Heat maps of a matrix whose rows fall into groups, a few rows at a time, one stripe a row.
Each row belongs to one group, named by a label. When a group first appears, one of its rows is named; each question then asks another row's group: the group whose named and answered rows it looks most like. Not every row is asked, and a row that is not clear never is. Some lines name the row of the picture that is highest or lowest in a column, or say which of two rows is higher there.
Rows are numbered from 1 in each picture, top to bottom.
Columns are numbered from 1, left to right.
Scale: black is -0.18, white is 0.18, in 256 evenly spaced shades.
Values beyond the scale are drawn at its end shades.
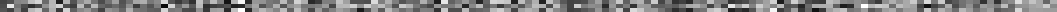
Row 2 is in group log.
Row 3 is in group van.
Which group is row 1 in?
van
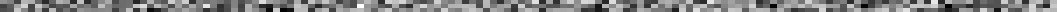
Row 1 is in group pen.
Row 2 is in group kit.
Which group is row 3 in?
log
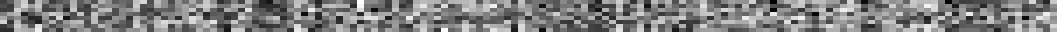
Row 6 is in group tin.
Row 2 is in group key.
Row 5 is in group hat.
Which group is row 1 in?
kit
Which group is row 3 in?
kit
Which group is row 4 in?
log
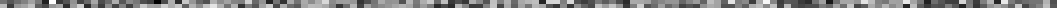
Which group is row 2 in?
tin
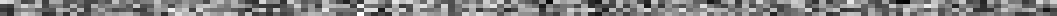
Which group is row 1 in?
hat
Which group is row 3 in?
pen
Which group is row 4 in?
key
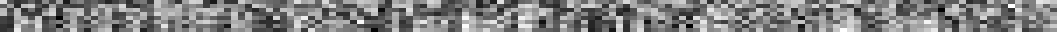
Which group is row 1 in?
hat
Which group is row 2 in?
pen
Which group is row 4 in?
tin
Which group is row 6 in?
key
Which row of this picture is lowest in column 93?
6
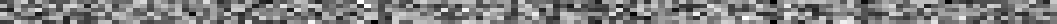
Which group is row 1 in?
kit
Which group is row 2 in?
tin
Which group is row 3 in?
van
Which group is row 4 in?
pen
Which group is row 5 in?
hat
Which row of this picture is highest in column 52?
1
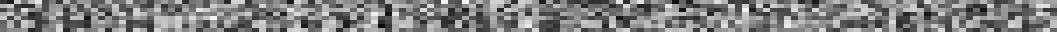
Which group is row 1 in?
van
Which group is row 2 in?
hat
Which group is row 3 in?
key
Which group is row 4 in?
hat
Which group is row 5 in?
tin
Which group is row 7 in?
pen
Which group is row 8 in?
hat
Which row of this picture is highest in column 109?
2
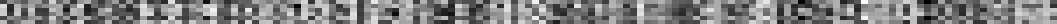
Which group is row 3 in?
tin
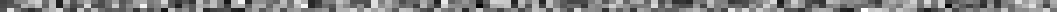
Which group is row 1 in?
van
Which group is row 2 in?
van
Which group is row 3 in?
log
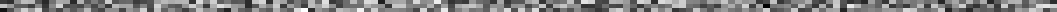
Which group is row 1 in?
pen
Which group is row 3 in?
van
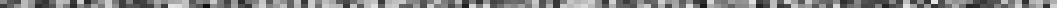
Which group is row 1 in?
pen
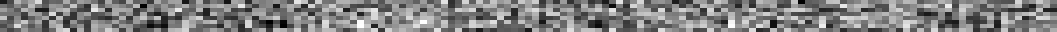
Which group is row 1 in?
van
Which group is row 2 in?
key
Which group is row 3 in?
pen
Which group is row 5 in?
hat
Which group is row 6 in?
key
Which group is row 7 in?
log
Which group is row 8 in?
pen
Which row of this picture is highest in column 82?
8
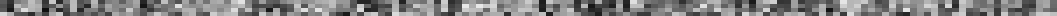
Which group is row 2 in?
key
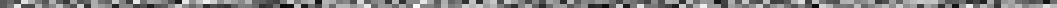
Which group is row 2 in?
log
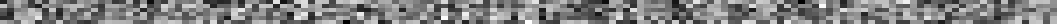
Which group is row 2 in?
tin
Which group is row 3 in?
key
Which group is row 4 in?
van
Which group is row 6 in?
pen
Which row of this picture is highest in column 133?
5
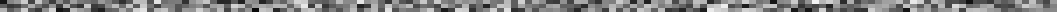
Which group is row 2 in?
van
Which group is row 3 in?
tin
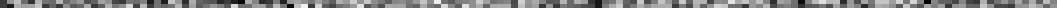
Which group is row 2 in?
van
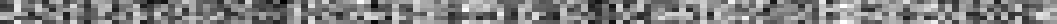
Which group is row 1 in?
log
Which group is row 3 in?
kit
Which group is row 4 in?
hat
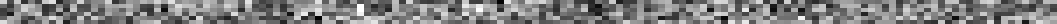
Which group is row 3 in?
key
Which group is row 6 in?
hat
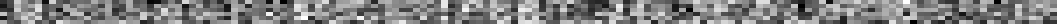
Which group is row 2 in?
van
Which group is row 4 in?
tin
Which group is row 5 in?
van
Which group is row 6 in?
pen
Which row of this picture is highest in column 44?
5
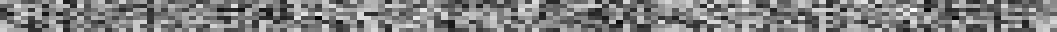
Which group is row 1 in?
hat
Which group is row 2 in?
pen
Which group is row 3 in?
kit
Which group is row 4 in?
key
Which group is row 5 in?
log
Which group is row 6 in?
tin
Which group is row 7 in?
hat
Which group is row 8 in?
hat
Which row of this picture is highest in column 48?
2
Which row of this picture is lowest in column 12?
4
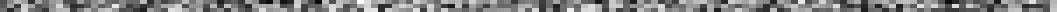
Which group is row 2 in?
pen
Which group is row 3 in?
pen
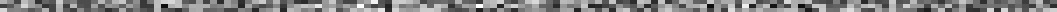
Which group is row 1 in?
pen
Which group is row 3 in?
hat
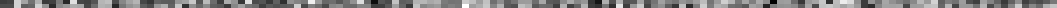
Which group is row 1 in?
kit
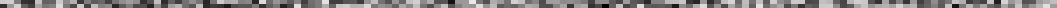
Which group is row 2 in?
log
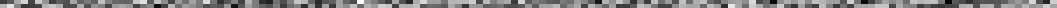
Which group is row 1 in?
kit
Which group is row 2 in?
log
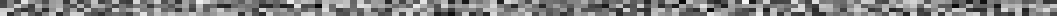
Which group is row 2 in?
log
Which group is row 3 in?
hat
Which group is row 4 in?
tin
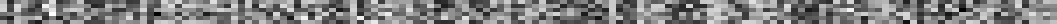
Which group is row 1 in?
tin
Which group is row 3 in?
tin
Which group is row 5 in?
van
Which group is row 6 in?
tin
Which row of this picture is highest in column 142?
3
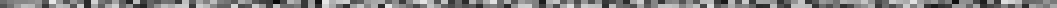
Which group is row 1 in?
key
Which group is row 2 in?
pen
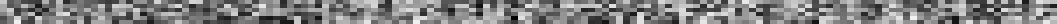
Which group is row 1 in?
hat
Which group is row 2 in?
pen
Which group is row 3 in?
hat
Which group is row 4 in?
pen
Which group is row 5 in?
kit
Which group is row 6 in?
log
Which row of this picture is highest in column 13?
3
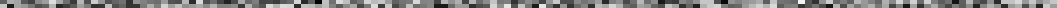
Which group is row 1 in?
log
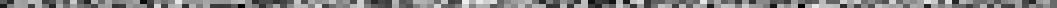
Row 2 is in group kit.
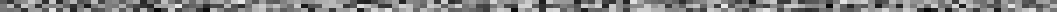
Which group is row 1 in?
key
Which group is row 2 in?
pen
